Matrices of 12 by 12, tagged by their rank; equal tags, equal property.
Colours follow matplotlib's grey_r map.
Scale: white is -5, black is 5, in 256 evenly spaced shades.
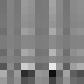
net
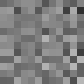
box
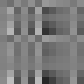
net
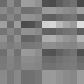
net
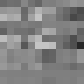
box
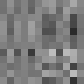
box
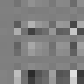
net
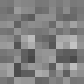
box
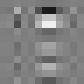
net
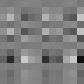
net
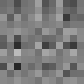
box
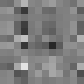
box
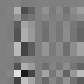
net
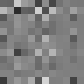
box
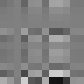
net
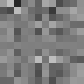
box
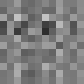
box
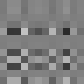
net
